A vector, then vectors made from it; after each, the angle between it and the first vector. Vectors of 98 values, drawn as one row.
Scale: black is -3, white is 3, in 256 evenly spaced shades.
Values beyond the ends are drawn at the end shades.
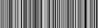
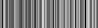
partly aligned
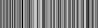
partly opposed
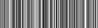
nearly opposite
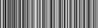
partly opposed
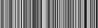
nearly parallel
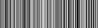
orthogonal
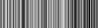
orthogonal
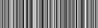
partly opposed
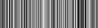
partly aligned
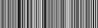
partly opposed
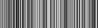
partly opposed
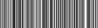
nearly opposite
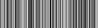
orthogonal
